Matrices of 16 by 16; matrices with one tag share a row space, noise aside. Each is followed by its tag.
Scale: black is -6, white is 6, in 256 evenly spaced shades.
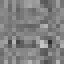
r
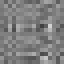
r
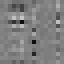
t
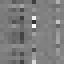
t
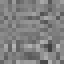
r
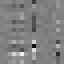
t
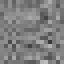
r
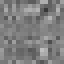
r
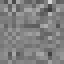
r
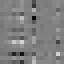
t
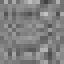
r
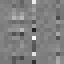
t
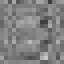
r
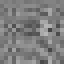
r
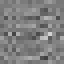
r
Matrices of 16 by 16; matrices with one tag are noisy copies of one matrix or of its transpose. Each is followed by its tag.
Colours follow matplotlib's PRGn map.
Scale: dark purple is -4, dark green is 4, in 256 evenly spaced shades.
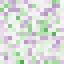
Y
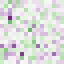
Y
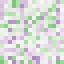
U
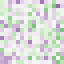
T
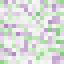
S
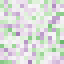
S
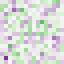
Y
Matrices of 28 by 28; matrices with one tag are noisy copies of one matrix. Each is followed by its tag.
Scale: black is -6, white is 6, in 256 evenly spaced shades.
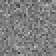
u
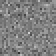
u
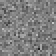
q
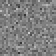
u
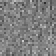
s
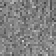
s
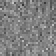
s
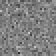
u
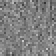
s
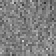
s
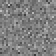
u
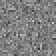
q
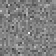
u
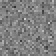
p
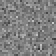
q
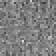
s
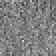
s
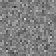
p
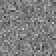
q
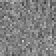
s
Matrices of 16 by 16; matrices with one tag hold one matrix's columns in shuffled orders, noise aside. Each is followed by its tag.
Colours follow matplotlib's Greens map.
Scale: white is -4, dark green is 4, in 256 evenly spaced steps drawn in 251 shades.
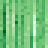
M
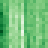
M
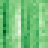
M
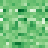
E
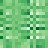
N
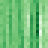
M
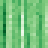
M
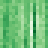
M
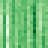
M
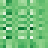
N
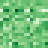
E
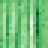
M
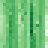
M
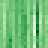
M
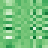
N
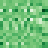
E
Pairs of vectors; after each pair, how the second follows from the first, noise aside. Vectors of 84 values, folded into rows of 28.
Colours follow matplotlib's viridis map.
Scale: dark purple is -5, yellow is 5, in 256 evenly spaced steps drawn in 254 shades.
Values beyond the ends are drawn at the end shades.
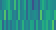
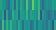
negated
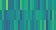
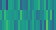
negated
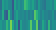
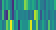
scaled up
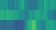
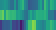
scaled up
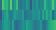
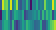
scaled up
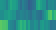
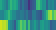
scaled up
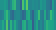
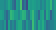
negated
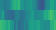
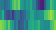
scaled up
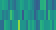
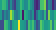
scaled up
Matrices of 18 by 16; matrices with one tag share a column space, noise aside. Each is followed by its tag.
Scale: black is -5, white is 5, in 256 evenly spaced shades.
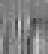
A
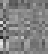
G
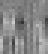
A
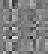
G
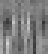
A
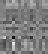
G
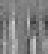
A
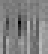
A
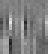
A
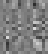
G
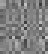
G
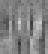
A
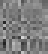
G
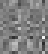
G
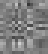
G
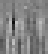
A
